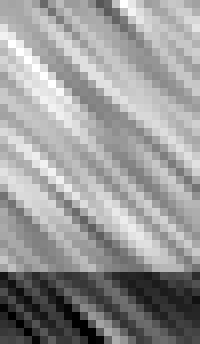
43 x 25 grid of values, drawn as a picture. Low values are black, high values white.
Seam: horizontal, 80% of the way down, the top part higher. Calmest part: top right. Average level on the scale: 60%.
